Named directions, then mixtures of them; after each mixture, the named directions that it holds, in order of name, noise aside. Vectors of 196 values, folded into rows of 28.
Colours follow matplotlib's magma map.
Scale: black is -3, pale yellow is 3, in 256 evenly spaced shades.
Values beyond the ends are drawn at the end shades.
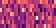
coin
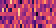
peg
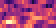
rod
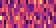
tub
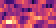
rod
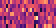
coin, peg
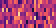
peg, tub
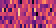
peg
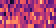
rod, tub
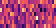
coin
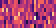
peg, tub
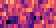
rod, tub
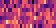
peg, rod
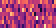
coin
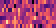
peg, rod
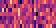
peg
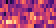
rod, tub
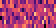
coin, tub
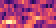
rod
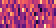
coin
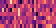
peg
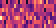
tub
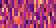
peg, tub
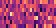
coin, peg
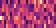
tub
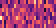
tub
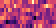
peg, rod
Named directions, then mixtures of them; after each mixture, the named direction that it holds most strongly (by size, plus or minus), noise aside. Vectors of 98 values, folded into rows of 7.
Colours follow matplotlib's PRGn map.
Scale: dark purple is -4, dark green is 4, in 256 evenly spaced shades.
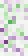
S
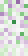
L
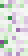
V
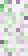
L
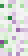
V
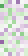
L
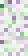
L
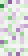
V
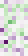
S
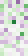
L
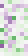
S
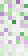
L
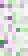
V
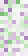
L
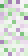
L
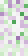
L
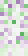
L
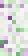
V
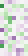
S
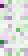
V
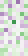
L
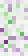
S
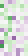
V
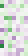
V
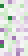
V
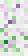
S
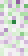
L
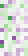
V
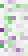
S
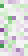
S
